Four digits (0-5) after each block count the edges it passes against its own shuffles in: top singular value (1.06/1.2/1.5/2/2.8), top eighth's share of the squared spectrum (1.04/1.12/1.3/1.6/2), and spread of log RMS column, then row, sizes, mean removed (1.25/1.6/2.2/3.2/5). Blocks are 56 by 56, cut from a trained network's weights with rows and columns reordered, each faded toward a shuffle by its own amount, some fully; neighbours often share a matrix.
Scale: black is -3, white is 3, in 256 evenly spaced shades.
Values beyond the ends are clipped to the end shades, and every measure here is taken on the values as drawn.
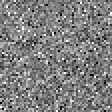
0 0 0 0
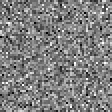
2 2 0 0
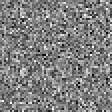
3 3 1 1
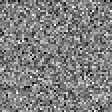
2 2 0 0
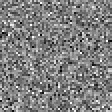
2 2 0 1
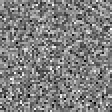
0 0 0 0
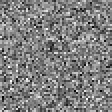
2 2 0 1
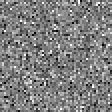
0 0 0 0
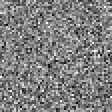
0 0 0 0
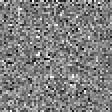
2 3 1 1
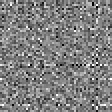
3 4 2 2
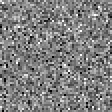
1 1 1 0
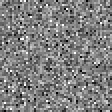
1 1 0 0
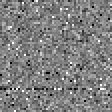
2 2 0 0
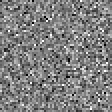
1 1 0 0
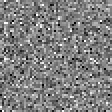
2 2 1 1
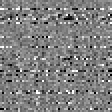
3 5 2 4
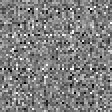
2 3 2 2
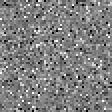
2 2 0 1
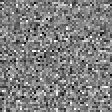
2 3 0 2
